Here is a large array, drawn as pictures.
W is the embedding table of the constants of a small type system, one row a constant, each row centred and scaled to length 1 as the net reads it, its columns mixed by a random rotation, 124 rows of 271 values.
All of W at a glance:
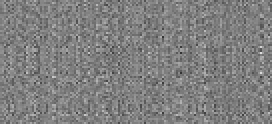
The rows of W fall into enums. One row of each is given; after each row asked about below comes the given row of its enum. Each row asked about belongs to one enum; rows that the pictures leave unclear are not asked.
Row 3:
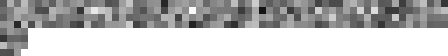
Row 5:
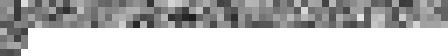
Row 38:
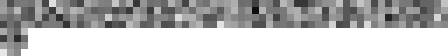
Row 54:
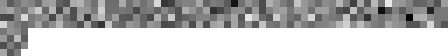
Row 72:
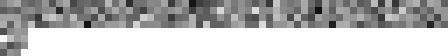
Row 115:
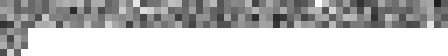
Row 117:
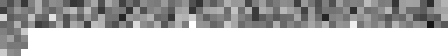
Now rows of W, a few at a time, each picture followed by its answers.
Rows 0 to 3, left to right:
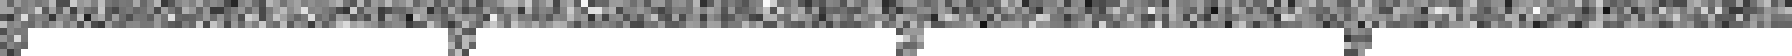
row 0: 54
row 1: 115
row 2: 72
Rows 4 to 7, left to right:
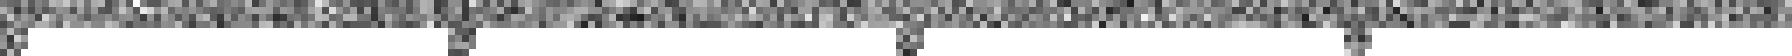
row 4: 115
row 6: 54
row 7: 38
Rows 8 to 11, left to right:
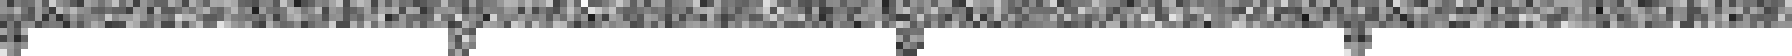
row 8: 38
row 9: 115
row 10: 54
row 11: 38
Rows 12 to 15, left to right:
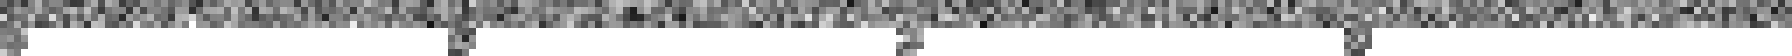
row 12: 117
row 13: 5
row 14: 72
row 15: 54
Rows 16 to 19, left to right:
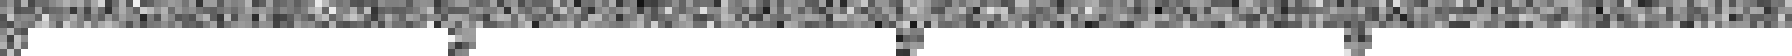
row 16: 115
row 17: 72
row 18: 3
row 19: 38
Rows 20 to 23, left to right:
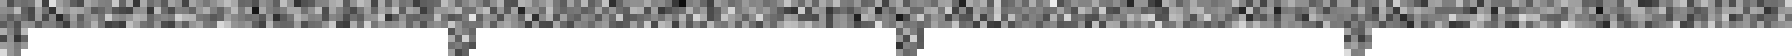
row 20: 38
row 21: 54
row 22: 54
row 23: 38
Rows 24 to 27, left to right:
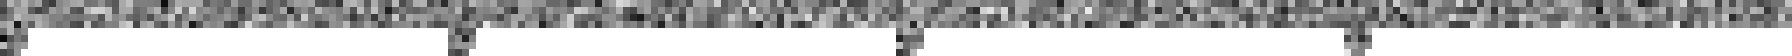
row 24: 3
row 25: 5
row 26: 3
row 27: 38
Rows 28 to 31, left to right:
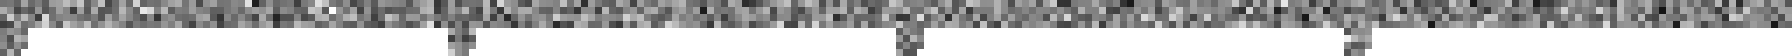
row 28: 115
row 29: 38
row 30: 54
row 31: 72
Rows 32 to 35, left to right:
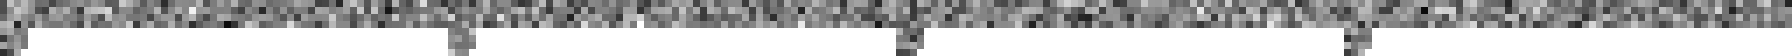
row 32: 3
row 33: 117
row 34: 5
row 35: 3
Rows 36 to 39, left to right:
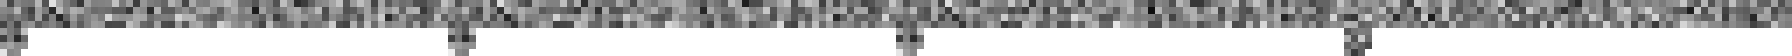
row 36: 38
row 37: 38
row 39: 54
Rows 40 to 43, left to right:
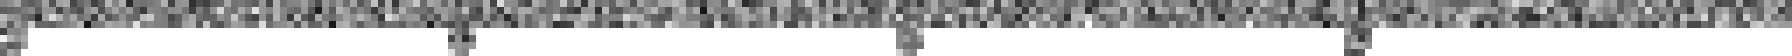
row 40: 72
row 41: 38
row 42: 117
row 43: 5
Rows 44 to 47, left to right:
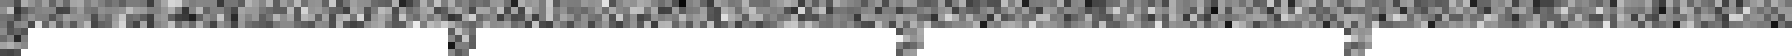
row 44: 5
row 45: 54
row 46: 72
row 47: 72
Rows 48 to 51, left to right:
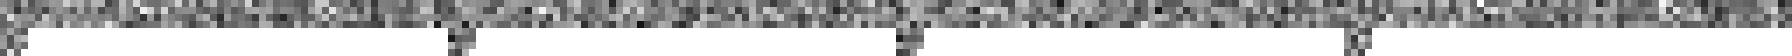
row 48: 115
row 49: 3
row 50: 3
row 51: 115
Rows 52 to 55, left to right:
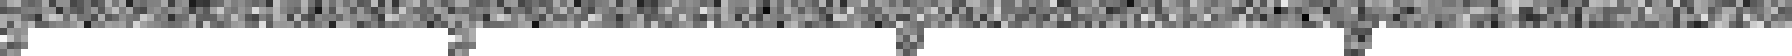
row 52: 72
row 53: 72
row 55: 5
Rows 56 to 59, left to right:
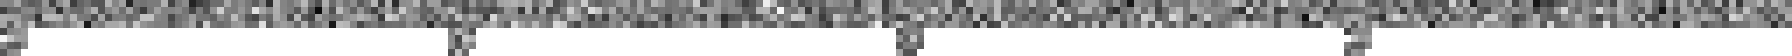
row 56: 72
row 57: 115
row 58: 54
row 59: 72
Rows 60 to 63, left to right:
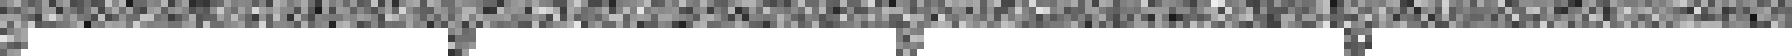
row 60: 72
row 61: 3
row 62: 115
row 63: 54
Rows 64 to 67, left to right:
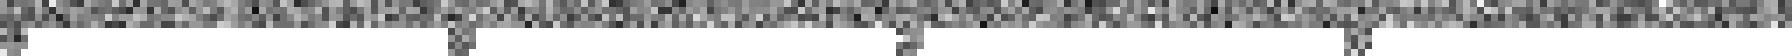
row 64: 38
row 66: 72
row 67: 115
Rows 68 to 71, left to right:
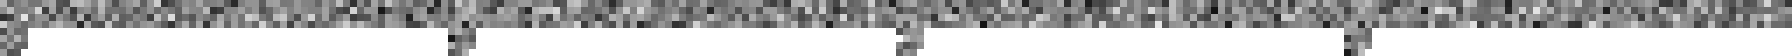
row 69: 3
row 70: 72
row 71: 3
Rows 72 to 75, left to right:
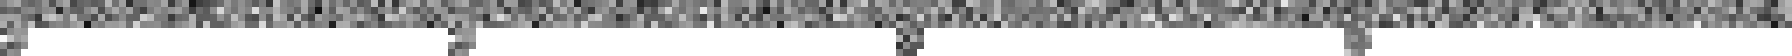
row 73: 72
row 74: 54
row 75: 117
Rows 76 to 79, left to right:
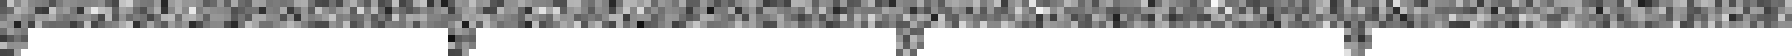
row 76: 3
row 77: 3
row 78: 115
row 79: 38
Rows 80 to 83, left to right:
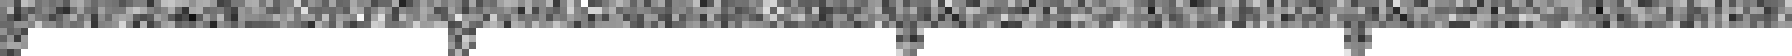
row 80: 5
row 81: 115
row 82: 38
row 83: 38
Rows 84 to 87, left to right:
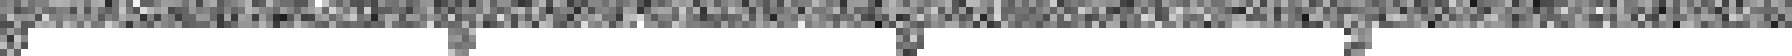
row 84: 115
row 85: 117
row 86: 54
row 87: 72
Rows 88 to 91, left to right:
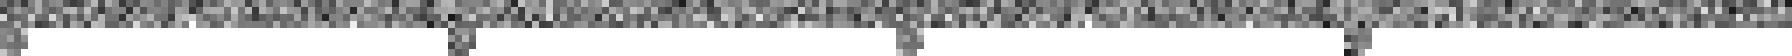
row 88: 117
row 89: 54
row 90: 117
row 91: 3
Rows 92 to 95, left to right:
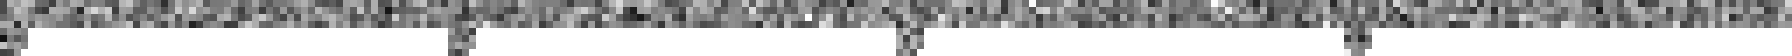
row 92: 3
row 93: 5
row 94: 115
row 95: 38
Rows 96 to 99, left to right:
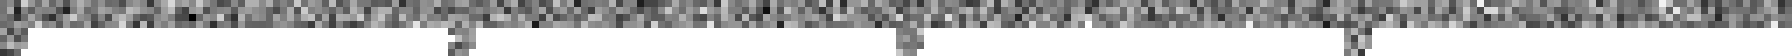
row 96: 5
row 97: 72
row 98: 117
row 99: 115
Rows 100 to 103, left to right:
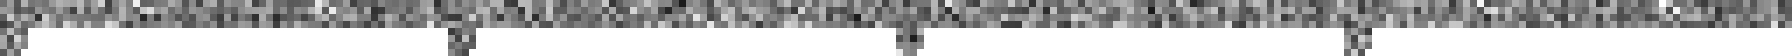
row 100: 115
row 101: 54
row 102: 38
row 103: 115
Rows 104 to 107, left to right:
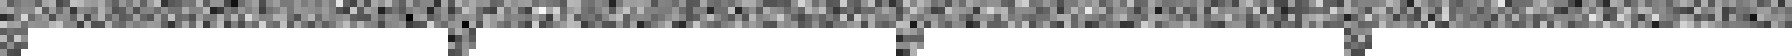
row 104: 54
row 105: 3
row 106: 3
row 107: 54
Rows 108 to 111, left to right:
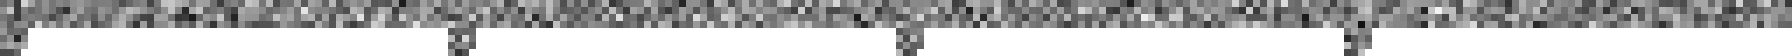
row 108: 5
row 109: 54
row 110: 54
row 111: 3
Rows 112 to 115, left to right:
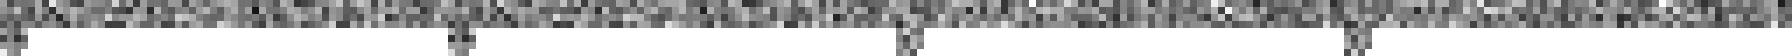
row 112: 38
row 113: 38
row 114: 115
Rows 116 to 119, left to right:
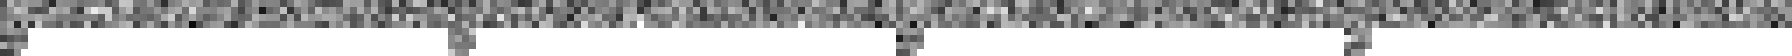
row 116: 3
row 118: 3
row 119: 72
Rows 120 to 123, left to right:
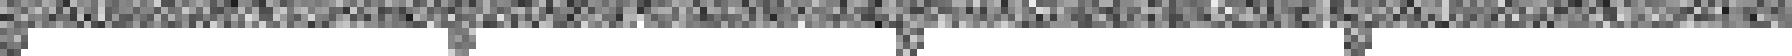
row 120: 54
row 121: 117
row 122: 115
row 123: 54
